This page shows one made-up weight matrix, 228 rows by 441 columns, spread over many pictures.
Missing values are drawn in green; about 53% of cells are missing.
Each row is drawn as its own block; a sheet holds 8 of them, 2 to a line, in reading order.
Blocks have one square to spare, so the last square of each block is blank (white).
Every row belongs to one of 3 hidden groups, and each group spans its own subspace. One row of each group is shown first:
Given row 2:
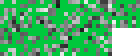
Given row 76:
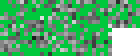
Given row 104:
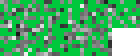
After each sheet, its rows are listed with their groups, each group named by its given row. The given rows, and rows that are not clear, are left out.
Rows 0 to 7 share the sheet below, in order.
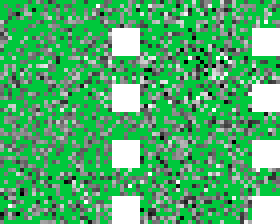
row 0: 104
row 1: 76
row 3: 2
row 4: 2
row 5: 76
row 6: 76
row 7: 76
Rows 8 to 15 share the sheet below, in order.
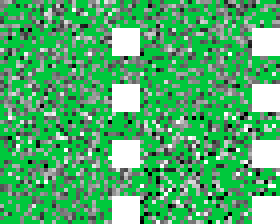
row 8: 76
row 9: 104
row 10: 76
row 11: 104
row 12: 104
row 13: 2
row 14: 76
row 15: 104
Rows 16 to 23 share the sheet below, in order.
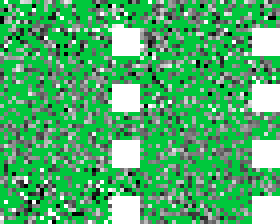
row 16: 104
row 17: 76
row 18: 104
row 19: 2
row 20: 76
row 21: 76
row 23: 76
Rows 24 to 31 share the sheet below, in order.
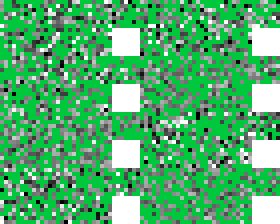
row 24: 76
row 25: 104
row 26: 2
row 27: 104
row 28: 76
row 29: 2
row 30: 104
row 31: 2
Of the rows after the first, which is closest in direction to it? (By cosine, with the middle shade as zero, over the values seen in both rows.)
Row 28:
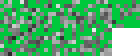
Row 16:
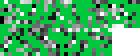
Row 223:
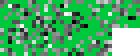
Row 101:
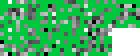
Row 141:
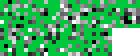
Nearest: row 101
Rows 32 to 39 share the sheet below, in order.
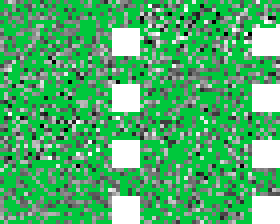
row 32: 2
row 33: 76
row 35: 104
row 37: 2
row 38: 2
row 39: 2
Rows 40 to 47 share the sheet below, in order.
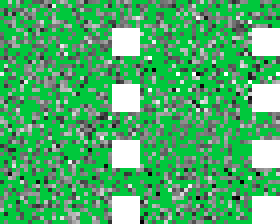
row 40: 2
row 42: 104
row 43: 2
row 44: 2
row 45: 104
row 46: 76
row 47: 104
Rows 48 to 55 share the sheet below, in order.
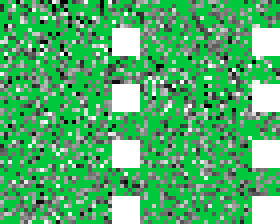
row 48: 2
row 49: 104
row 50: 104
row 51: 104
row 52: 2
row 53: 76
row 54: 2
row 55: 2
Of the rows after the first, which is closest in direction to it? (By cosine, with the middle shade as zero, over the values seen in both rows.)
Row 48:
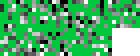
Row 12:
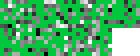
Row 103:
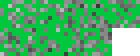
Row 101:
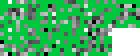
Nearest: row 103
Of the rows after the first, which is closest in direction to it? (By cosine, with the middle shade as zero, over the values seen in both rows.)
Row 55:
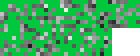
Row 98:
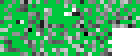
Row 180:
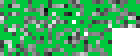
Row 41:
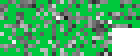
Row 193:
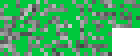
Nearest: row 41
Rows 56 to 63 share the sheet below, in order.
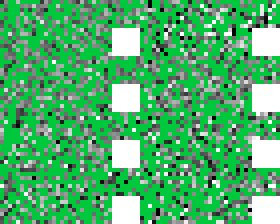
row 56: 2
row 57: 76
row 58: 2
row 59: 76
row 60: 104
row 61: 104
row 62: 104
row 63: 76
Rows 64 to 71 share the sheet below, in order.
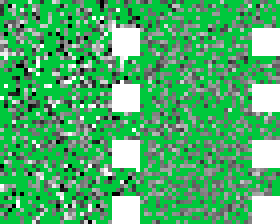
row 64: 2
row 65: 104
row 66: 76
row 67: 104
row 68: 104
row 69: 76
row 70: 104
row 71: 104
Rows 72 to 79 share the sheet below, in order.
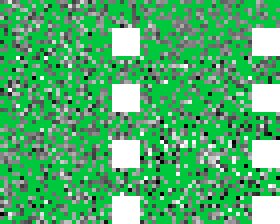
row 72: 76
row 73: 104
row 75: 2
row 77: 76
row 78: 76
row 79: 104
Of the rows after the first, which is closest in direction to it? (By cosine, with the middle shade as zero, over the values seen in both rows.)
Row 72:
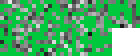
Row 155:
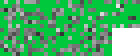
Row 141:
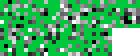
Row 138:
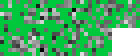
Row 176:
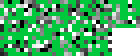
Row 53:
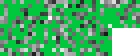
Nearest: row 138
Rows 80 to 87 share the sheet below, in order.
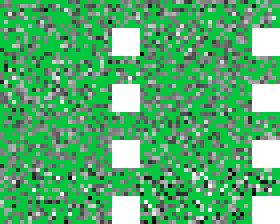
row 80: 2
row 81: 104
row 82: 2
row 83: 104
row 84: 104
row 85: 2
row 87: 2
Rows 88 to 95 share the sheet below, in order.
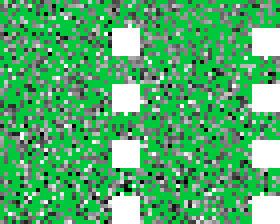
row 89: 104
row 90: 2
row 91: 76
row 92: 76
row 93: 2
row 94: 76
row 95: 76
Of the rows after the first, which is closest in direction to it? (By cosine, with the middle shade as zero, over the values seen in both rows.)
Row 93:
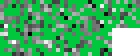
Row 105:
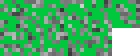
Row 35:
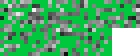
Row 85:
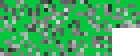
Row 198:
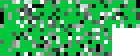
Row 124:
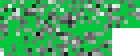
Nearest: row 105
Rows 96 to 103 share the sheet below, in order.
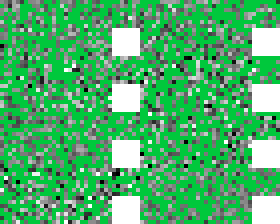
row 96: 76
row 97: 104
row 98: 76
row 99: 2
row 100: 104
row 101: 76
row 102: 104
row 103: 104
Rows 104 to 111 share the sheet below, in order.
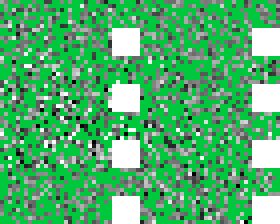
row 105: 104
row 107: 76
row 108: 76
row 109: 2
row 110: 104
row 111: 2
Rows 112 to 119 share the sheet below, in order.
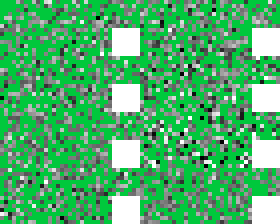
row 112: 2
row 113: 76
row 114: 76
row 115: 76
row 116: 104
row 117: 2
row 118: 76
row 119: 76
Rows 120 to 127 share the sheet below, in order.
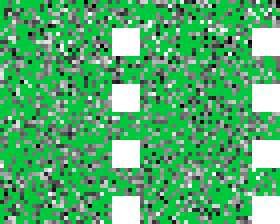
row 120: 2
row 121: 104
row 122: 104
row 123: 76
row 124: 104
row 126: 2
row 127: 76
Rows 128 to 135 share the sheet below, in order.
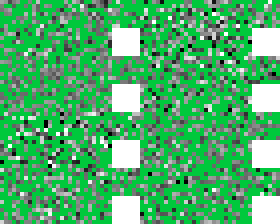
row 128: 104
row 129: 76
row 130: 2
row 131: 104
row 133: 104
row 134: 2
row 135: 76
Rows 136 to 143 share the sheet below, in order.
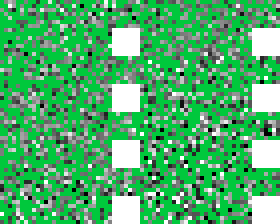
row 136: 104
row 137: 104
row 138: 76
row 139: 76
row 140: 104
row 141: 76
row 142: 76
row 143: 104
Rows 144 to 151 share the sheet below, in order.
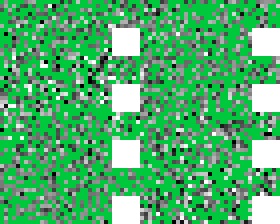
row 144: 2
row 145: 104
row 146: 2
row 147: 104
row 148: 104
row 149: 76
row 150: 2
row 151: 76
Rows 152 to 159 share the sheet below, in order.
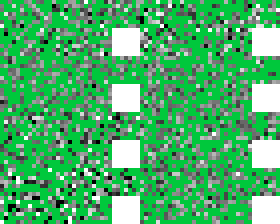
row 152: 2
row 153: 104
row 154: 76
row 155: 104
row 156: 104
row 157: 76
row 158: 104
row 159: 104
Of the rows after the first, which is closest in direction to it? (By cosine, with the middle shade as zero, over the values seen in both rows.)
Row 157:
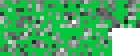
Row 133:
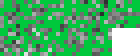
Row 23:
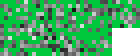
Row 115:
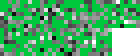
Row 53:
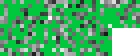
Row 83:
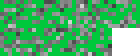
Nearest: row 53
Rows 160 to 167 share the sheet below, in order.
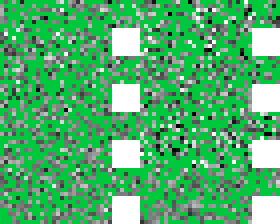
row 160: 2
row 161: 2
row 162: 104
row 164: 2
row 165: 76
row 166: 2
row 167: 2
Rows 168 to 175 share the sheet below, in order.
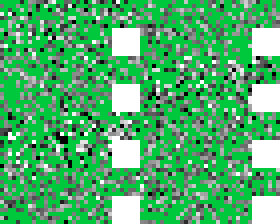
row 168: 76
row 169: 104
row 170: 2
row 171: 104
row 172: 104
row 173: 104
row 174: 104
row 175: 104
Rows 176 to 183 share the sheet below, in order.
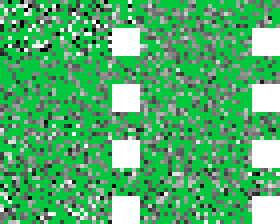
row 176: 76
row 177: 76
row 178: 2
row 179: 76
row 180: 76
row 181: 104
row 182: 76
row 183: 104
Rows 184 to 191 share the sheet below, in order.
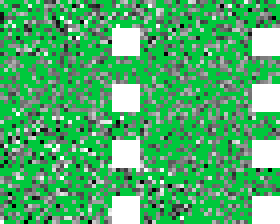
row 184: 104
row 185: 104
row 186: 2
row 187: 2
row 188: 2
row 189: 104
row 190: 104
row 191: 76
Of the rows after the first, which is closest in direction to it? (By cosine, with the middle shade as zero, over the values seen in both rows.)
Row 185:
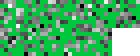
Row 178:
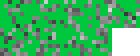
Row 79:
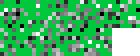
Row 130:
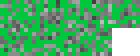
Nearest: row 130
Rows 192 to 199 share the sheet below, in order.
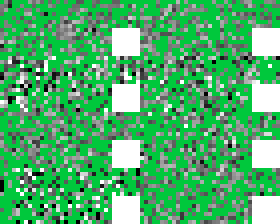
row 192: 76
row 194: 76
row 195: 104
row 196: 104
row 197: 76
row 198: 104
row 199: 76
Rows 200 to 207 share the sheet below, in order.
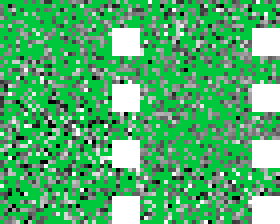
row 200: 104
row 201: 2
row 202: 76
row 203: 76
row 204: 76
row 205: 104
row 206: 104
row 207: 104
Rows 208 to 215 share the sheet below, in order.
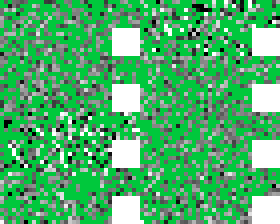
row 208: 104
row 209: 2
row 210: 76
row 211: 104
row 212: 2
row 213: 76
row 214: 104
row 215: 104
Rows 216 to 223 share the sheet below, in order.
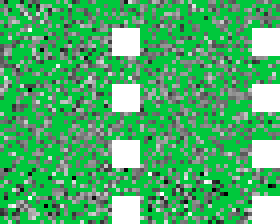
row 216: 76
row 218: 2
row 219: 104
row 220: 2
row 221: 104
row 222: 76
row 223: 76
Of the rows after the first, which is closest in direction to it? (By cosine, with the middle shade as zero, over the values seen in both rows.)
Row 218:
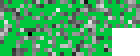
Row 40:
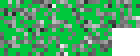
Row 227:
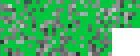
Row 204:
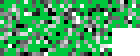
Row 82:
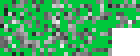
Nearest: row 82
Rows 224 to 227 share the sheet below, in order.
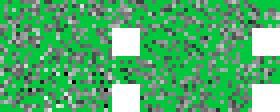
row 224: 104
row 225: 2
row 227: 76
